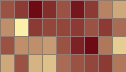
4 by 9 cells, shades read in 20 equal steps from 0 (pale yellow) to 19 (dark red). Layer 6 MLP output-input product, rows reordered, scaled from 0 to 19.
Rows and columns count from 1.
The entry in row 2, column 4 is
14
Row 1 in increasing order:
6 9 13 13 15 15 16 18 19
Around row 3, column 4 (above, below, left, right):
14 4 8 13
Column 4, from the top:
16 14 7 4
